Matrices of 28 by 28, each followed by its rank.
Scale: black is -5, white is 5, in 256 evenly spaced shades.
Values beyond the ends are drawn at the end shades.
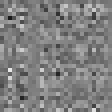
five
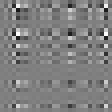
one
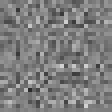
five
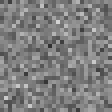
full rank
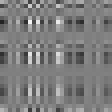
one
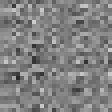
five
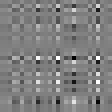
one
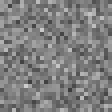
full rank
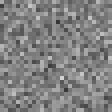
full rank
